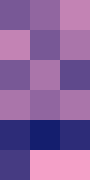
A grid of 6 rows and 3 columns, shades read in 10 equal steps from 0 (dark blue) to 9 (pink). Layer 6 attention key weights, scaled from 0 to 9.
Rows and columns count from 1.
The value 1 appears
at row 5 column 1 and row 5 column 3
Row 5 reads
1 0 1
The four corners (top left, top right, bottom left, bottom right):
4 7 2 9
